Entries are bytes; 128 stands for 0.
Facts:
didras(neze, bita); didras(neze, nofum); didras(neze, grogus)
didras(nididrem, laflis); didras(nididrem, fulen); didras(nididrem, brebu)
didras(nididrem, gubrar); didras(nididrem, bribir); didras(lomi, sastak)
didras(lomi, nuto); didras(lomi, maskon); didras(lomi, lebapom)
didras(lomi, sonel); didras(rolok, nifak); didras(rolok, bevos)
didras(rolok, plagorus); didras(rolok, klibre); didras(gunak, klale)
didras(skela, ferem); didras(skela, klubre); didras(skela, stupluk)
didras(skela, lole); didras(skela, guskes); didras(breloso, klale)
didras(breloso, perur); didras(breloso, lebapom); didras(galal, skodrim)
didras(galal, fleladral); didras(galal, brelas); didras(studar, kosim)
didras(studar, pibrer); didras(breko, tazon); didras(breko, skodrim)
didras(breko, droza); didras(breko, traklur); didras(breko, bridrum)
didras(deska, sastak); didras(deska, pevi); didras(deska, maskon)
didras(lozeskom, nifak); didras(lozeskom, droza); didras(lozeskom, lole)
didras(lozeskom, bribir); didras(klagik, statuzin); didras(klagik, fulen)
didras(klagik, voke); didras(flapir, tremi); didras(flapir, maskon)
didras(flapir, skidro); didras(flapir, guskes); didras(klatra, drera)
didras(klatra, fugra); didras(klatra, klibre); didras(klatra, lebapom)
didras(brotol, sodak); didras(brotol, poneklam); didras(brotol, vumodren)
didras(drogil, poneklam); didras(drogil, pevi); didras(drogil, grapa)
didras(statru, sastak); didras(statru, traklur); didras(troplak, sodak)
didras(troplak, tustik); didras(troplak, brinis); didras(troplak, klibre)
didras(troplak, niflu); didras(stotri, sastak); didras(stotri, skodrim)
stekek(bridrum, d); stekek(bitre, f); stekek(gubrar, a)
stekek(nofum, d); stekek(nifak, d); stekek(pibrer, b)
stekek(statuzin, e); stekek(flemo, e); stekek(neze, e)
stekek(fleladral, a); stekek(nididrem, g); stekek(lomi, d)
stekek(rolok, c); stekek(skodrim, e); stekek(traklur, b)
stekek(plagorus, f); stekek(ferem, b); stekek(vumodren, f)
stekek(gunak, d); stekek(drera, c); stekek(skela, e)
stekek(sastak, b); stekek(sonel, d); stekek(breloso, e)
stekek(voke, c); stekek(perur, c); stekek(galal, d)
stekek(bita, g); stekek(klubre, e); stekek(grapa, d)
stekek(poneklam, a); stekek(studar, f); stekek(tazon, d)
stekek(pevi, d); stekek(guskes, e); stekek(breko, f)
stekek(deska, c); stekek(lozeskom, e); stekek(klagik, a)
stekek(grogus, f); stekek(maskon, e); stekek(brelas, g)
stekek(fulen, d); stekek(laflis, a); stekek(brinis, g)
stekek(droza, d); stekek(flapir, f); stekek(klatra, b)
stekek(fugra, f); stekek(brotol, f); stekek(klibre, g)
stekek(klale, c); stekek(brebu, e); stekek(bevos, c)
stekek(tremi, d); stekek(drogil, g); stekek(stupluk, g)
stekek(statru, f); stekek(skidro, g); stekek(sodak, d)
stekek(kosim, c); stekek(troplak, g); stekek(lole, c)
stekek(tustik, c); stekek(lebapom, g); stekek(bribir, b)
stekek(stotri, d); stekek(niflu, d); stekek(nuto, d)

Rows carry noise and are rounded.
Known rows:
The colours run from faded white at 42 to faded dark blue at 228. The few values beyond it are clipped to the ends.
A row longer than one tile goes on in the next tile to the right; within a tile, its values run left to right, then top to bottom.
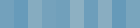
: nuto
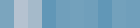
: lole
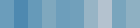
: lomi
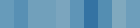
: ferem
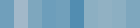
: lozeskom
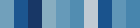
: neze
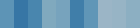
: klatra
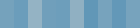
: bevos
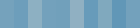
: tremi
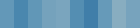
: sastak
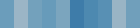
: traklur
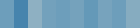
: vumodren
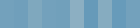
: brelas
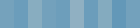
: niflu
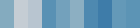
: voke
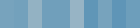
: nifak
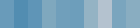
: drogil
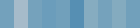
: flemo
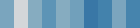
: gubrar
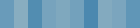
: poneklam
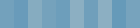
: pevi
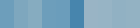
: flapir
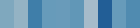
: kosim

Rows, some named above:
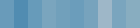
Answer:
skela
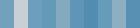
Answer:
klagik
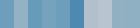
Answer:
gunak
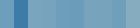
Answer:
bitre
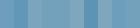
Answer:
maskon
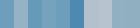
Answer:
gunak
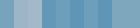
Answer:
plagorus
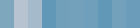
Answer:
lole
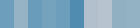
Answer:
gunak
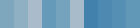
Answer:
fulen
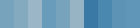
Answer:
brebu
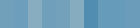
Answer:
klubre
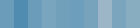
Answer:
skela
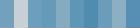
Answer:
klagik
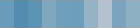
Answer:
drogil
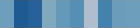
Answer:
studar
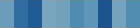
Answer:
pibrer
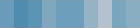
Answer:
drogil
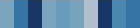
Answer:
bita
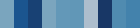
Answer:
grogus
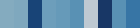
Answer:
nofum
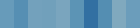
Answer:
ferem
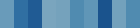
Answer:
pibrer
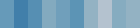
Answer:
breloso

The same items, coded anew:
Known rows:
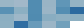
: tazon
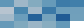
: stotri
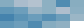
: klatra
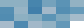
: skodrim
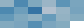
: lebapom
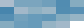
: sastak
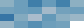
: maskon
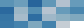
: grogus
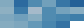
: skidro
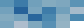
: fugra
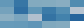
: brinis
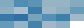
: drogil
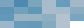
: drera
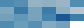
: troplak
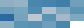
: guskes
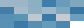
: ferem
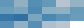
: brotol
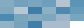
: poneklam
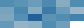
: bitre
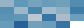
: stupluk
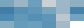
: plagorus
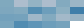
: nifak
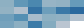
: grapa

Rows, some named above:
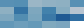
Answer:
troplak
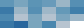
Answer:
nofum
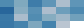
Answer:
grogus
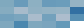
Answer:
lole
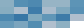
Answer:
drogil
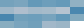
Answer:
deska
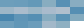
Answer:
deska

